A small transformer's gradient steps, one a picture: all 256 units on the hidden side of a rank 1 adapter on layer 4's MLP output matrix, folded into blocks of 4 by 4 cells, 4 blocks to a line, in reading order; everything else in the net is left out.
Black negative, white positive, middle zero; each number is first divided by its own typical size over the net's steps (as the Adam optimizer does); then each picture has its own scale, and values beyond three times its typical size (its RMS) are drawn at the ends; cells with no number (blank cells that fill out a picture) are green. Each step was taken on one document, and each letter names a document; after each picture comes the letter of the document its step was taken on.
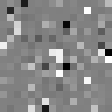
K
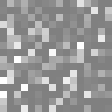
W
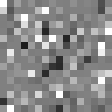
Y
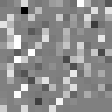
W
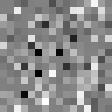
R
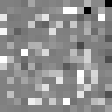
R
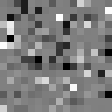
W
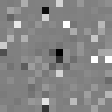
K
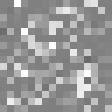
R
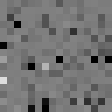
K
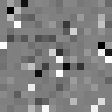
K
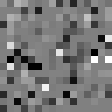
W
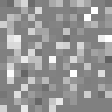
W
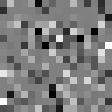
Y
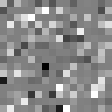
Y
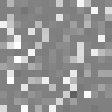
W
